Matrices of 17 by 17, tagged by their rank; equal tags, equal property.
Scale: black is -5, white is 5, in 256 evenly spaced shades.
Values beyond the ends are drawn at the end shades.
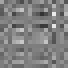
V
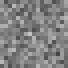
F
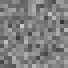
F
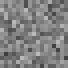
F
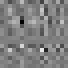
V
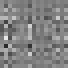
V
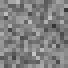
F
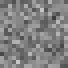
F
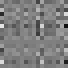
V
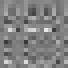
V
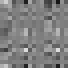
V
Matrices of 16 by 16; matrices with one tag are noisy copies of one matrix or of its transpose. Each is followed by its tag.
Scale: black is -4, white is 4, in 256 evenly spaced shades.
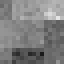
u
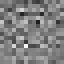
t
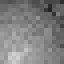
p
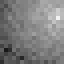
p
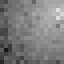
p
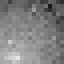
p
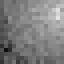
p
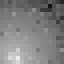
p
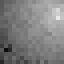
p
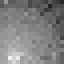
p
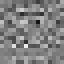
t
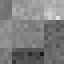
u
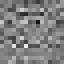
t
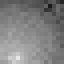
p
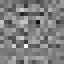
t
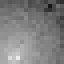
p
